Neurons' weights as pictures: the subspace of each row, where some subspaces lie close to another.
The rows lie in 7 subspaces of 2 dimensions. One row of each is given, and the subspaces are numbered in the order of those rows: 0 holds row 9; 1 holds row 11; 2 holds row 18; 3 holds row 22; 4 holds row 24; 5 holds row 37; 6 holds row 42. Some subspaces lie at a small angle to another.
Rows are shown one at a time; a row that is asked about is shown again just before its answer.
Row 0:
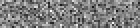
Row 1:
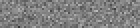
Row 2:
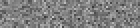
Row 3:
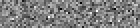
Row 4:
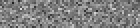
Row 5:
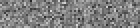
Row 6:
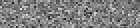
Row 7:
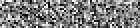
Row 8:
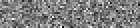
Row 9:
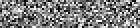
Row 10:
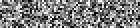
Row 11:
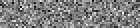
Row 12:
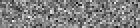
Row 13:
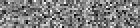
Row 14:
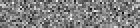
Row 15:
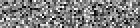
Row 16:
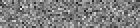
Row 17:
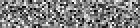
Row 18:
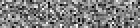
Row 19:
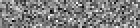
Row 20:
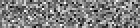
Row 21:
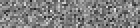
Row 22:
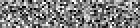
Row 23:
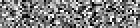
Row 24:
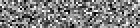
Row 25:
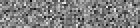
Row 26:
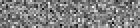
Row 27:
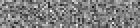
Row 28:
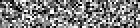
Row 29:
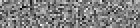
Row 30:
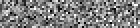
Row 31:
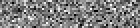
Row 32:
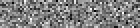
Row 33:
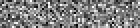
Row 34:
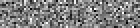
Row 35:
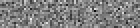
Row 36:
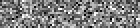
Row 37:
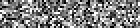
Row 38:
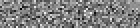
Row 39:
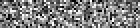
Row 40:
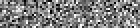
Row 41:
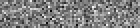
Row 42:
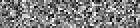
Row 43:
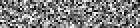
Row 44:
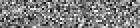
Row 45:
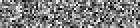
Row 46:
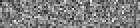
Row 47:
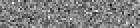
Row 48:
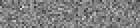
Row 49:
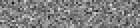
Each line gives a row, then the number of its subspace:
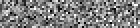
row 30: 6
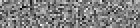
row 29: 1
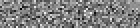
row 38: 4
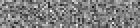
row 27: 2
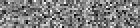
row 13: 5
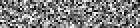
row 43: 4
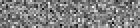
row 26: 2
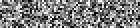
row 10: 5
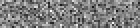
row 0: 2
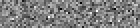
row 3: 6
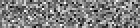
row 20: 3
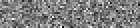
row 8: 5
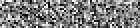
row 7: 2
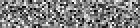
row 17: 3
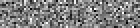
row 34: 1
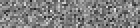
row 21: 6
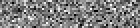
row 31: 0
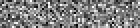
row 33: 2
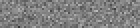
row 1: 0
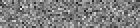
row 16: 1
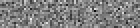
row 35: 1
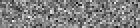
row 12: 3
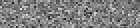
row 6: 4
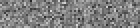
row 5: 6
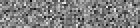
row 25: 6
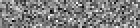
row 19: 3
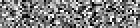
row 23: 6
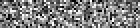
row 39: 3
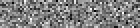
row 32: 1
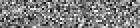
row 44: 0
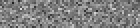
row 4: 4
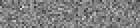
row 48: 1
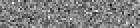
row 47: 4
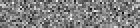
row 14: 1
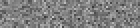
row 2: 5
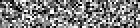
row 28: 3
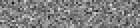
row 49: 4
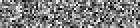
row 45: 5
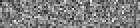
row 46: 2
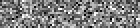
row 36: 0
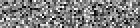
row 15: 0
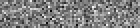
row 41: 0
